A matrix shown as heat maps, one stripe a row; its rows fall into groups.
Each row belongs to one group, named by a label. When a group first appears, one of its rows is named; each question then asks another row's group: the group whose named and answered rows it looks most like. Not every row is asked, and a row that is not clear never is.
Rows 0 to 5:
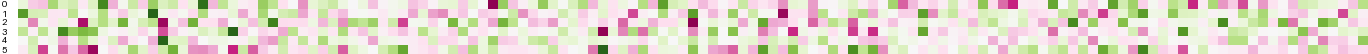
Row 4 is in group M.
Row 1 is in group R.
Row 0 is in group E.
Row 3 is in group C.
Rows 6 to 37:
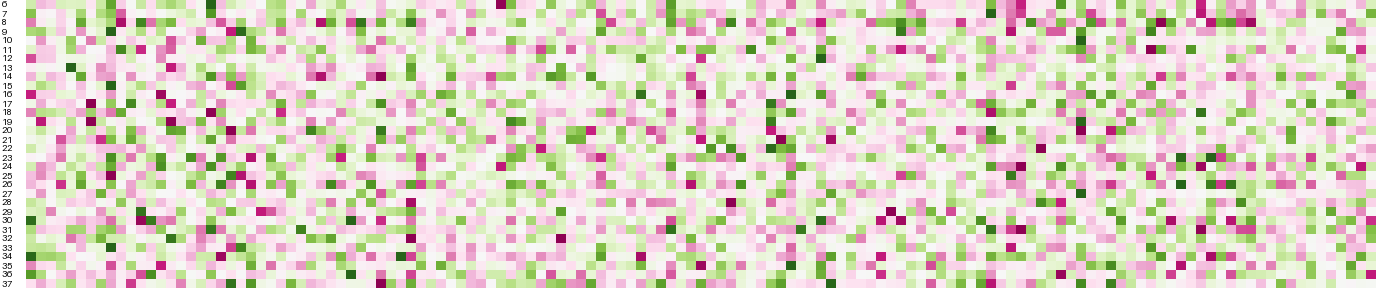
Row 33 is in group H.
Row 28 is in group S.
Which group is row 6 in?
E
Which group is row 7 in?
E
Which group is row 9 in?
H
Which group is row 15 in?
H
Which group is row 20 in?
M
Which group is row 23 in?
R
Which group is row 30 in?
S
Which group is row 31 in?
E
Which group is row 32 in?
M
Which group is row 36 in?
S
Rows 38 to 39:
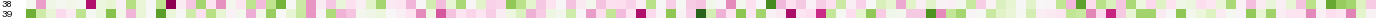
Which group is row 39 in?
R
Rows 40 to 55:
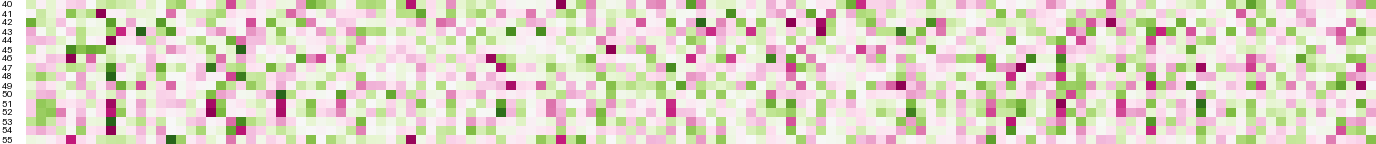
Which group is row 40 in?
M
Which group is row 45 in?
C
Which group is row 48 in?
H
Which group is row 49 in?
S
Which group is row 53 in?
H
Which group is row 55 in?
M
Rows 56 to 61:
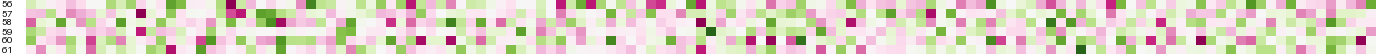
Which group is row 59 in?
S
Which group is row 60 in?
E
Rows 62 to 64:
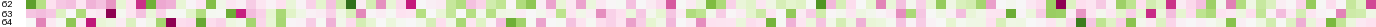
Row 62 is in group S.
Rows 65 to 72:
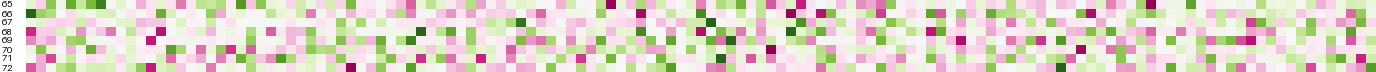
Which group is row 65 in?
C
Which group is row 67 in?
S
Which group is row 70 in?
M
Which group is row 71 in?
E
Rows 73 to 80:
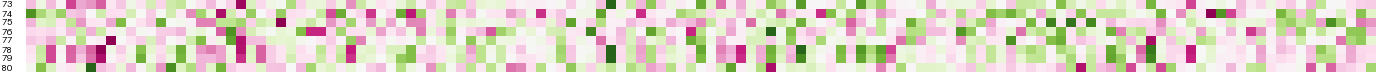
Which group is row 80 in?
M
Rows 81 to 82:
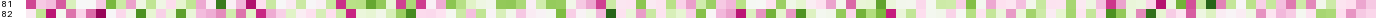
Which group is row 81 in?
R
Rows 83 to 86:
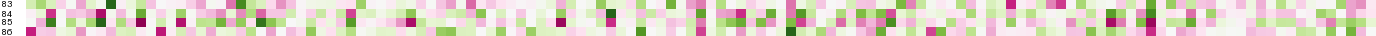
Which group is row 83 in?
H
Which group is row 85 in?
C
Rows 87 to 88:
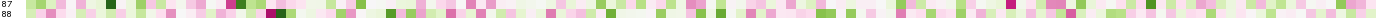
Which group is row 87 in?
H
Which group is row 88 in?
E
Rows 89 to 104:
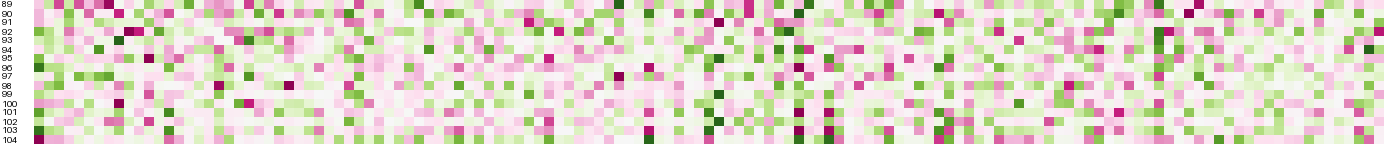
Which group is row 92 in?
S
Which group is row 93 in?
H
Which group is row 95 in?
S
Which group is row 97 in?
C
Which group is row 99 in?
S
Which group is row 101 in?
R
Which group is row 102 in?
S
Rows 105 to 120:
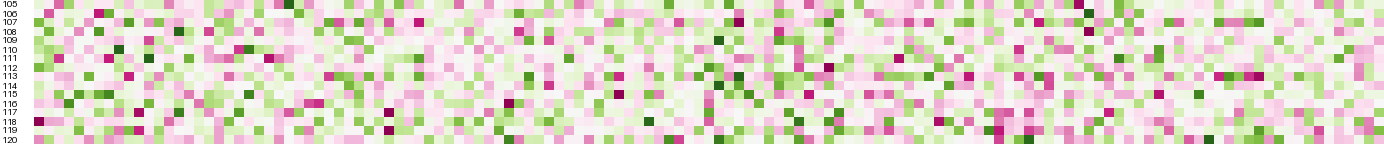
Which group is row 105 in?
E
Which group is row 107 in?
S
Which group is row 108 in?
M
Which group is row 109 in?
S
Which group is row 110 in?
H
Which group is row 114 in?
S
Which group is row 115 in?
C
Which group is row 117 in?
M
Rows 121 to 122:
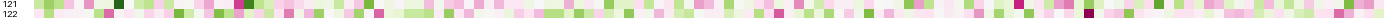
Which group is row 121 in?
H
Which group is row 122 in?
M
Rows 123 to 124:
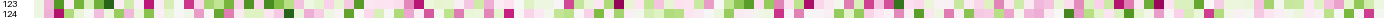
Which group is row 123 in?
C
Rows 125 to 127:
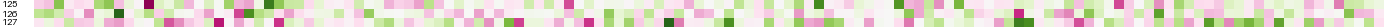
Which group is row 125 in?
C
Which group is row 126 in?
H
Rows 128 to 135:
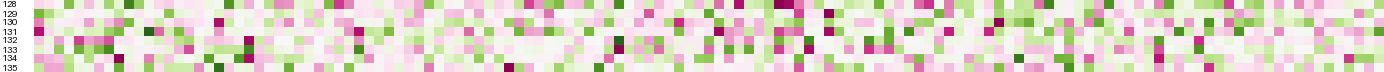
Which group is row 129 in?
R
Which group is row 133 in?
C
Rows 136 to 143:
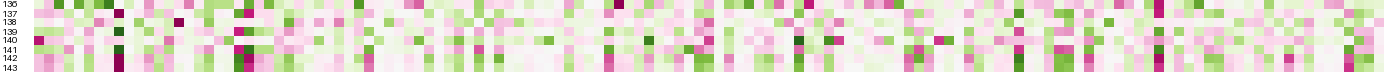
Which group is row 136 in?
C
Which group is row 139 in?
H
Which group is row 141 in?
H
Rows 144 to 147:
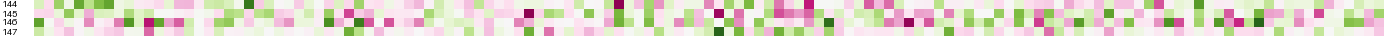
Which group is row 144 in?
C
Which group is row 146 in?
S
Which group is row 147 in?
S
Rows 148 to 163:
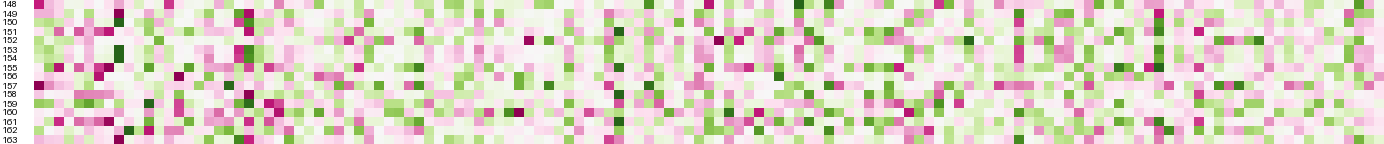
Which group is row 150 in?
H
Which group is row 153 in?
H
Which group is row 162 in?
S
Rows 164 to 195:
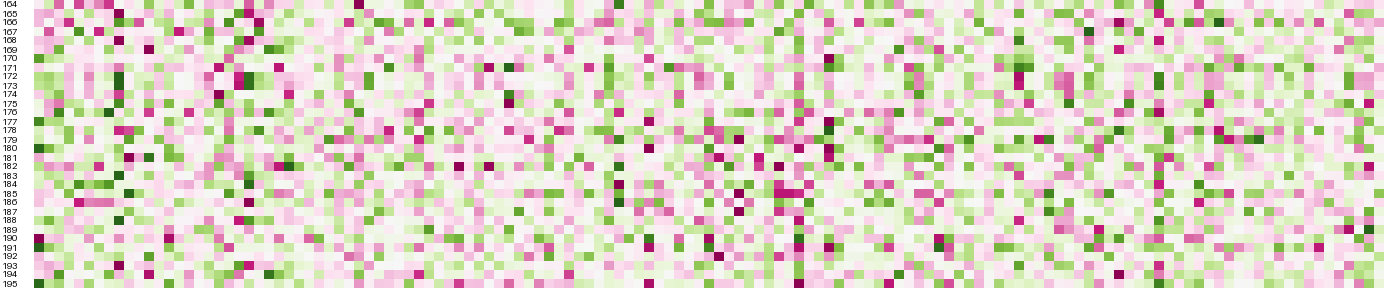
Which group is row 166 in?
R
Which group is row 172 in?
H
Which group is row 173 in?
H
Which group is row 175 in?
E
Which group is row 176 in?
C
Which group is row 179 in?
S
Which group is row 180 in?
R
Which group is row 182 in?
E
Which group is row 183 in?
H
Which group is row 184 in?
C
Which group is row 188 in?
H
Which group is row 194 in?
C
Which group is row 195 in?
R
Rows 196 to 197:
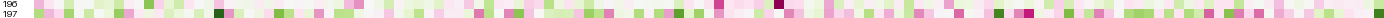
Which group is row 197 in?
E
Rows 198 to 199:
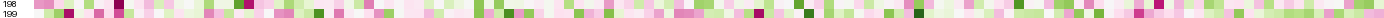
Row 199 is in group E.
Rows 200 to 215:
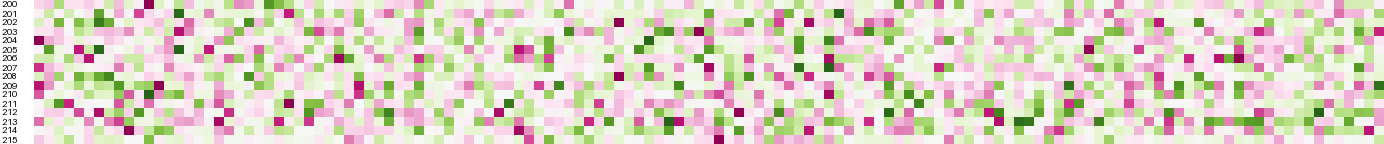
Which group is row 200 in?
C
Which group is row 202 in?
C
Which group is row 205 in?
M
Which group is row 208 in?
C
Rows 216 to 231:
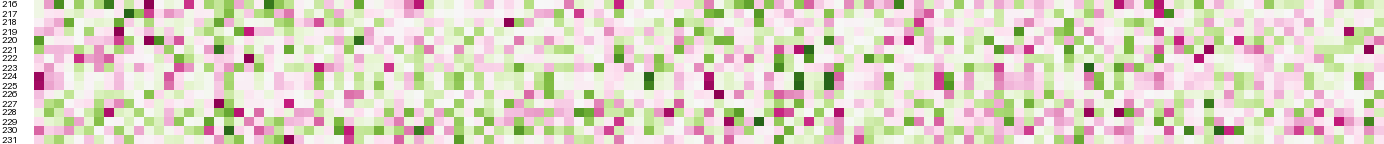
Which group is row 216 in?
C
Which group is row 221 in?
E
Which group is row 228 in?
M
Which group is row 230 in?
R
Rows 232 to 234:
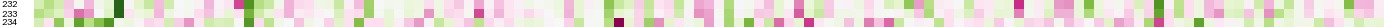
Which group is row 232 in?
H
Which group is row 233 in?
H
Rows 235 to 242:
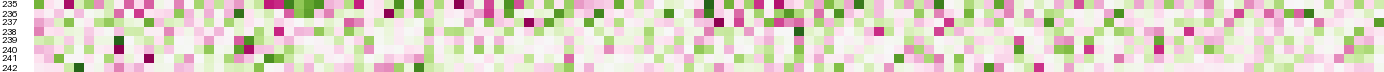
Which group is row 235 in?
E
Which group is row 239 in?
H
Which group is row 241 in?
C
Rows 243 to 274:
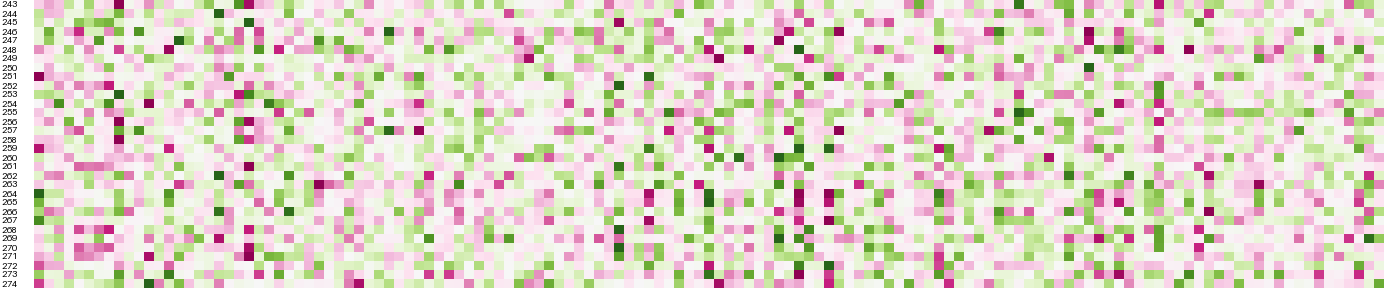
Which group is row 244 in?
E
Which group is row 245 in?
C
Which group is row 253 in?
H
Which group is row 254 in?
C
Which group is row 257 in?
M
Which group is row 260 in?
S
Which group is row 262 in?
E
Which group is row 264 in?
R
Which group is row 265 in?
R
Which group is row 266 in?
E
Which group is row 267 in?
R
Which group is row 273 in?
R
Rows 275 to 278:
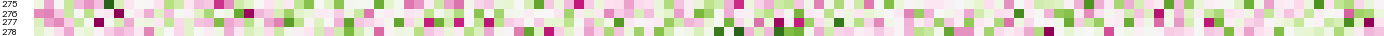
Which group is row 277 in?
E
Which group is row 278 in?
S
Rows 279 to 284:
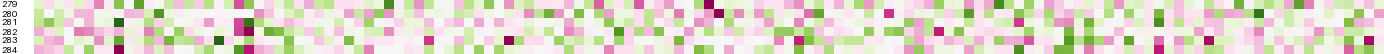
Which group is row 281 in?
H
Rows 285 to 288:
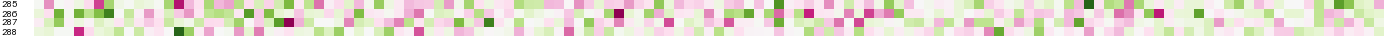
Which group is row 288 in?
M
